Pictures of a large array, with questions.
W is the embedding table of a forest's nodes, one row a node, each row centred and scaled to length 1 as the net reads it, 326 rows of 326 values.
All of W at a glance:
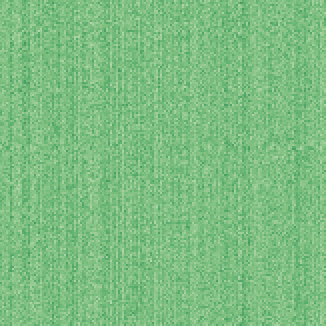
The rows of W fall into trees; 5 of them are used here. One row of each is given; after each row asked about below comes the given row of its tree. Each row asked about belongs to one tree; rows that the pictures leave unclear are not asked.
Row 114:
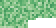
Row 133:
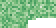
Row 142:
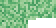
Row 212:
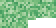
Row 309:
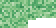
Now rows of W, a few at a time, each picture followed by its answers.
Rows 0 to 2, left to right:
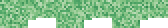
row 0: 114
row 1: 133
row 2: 133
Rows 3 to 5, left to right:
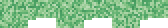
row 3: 212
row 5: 114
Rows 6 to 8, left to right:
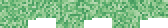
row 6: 142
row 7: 114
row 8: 133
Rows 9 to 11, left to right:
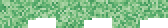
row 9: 309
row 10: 212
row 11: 142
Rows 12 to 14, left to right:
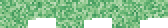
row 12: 142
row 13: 142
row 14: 309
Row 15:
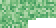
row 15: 133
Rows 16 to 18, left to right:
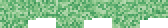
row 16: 133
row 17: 212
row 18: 114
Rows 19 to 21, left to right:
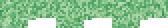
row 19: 212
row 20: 309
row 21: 212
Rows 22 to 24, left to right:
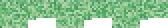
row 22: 114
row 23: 114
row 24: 309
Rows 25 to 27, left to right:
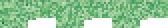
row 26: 212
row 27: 133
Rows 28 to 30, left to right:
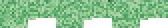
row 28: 142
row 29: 212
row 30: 142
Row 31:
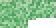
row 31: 142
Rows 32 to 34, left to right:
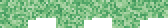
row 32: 114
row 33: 114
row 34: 114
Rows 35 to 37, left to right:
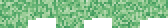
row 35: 212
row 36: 212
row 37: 212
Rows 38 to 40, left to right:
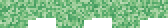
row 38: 212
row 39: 142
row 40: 212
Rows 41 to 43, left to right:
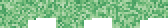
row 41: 114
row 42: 133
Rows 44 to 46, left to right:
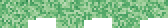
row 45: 114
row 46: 212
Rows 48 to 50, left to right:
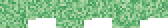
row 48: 142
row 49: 142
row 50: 114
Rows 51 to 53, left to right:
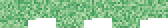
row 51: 133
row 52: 212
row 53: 142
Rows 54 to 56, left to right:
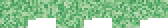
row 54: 212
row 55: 114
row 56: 133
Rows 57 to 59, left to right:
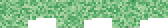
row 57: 114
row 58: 142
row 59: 114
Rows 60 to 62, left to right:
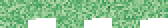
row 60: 142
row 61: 133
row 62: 142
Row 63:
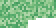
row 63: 212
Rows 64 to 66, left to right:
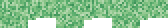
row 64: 133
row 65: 212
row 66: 133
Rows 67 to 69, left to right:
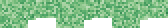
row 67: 133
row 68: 114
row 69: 142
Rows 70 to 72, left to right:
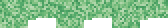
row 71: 114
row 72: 212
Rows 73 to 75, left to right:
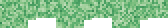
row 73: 142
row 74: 114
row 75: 212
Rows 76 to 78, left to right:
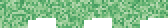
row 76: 114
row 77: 142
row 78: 114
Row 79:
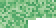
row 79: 142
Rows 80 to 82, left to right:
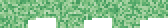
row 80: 133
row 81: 114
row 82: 114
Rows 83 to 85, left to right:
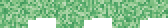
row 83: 114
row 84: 212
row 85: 142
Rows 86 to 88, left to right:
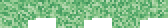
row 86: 114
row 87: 114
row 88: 142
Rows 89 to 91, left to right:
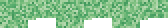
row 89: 142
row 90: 142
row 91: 142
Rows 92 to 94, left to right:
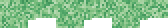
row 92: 133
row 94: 309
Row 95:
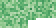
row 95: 114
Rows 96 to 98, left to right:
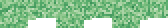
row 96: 212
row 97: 133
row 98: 212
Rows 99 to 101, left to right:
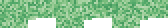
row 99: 142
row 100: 309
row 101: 114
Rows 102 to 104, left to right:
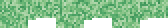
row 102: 133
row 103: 114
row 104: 142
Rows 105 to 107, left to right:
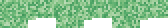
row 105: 142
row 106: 212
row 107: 142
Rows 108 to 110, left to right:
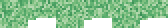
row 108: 114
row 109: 212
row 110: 133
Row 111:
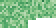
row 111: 133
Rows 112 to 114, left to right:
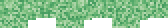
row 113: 142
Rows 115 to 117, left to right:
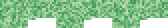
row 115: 212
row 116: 142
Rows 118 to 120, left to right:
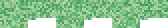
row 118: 114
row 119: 133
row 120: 142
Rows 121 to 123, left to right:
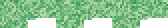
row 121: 309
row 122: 114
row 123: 133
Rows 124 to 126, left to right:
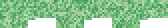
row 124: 212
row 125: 133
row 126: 309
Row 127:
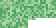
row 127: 212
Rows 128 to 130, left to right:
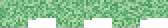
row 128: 212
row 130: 142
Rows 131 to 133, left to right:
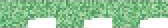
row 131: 133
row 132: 212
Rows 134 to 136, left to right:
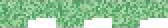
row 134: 114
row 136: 212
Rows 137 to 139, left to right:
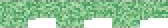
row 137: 142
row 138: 142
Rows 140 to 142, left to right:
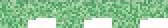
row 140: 114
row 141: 142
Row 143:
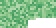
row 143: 142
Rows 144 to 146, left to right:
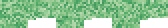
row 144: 212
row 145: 133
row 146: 309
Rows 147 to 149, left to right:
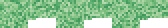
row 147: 309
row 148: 309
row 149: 309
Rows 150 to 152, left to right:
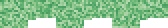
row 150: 114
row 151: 142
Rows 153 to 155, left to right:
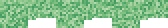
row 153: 212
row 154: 114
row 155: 142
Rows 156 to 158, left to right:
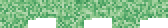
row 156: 133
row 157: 133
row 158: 142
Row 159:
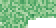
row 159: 133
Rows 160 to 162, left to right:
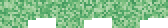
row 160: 114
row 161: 142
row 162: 114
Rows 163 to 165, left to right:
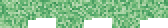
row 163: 114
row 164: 142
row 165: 212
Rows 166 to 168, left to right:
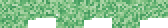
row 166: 133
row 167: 114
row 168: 309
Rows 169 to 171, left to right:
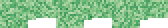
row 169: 212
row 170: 114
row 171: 212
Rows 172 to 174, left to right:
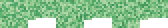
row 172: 212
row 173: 309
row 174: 142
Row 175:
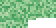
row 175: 142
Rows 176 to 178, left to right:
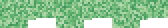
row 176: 212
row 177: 142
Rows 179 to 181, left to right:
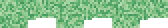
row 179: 133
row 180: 114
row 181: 114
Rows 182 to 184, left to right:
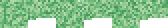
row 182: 114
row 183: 309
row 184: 114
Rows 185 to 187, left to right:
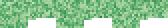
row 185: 212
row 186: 114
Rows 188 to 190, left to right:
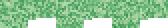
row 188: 114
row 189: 212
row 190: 212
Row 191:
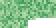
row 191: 133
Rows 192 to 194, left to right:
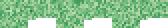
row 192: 212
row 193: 114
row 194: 133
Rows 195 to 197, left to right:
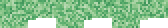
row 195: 114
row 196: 114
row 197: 142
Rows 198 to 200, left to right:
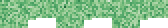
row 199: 133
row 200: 133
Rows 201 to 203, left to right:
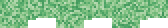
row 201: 114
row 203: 212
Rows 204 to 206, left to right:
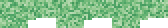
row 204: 212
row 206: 142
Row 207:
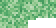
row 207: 114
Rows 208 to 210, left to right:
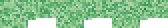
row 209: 142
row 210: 142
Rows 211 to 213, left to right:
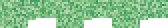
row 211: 114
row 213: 142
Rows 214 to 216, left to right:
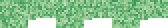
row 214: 133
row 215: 212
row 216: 114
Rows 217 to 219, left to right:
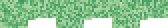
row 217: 114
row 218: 142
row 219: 114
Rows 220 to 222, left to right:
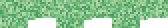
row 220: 212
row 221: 133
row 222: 212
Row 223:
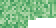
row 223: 212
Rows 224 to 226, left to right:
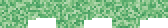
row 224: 142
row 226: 142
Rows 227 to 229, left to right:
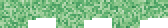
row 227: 309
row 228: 114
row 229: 309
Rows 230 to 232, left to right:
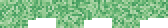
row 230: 212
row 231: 114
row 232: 114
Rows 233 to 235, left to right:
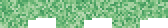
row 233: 114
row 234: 133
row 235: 142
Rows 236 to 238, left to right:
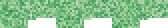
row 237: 142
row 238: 309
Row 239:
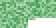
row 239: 142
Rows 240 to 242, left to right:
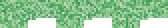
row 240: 114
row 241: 114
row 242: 114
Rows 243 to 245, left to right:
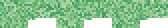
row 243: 309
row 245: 309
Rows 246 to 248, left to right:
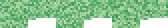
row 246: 142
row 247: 212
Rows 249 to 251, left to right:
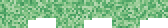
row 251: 142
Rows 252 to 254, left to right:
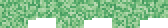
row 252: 142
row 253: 114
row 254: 114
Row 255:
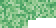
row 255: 114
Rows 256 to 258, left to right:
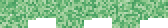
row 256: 142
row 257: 142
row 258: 114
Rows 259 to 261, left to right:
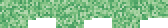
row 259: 133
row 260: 212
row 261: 133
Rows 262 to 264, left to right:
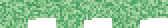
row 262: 142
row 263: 114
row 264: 133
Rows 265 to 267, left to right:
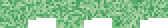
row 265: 142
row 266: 114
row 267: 133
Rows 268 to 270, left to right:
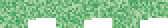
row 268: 142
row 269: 142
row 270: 133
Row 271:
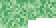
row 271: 114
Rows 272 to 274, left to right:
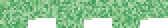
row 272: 212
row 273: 142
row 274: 142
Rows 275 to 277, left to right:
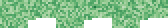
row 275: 212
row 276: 309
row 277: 114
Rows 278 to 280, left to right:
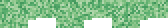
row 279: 309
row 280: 212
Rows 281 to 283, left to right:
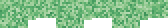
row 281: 212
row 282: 142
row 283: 114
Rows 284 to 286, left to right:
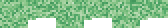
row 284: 309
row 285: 133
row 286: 133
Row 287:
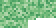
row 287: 142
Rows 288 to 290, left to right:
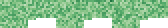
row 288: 142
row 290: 114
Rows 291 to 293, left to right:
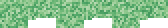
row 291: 212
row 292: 114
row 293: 212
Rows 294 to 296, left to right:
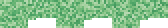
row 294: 142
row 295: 114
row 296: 114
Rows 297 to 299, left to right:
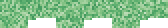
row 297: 133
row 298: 142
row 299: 114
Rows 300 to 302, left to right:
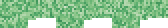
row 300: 212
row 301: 133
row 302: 133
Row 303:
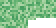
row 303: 142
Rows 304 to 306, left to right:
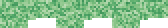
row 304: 212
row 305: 114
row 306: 114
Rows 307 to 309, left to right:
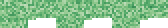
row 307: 142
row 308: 133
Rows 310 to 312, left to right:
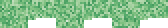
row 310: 133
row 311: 142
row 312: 142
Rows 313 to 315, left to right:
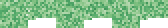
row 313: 212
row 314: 212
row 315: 133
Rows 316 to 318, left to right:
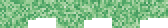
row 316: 309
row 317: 114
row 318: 142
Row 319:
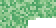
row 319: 142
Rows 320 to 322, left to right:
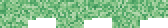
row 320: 114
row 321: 309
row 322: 133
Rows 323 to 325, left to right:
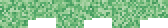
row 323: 212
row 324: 212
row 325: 212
